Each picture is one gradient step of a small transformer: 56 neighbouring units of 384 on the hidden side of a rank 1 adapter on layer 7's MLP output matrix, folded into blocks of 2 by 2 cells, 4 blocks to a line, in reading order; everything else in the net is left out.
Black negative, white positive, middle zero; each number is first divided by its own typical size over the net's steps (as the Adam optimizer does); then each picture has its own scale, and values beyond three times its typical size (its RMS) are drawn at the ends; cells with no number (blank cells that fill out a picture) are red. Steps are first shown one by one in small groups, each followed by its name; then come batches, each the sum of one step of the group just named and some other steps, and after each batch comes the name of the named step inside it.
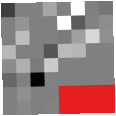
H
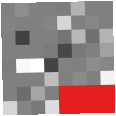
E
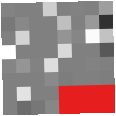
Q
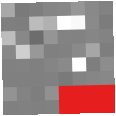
Q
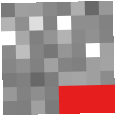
H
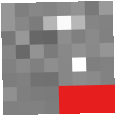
H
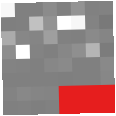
Q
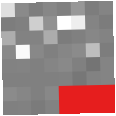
Q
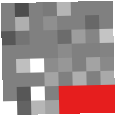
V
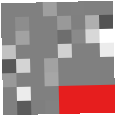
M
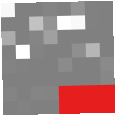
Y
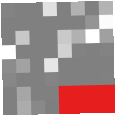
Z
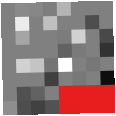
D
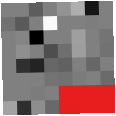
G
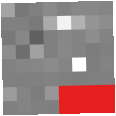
Z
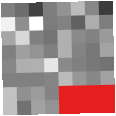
V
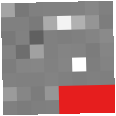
M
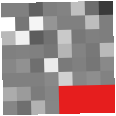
G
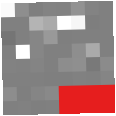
Y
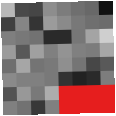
M
